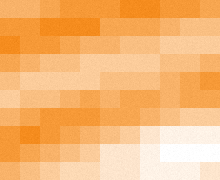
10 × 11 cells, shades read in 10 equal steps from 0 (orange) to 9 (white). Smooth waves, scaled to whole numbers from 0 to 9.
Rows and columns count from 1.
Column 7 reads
0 2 4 5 4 2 2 5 7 7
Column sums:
23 25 26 28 31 38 38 43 48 48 46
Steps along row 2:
same down same same up same same up up same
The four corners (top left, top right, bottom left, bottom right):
3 2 3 7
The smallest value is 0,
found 7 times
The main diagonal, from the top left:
3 1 1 4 5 3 2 7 9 8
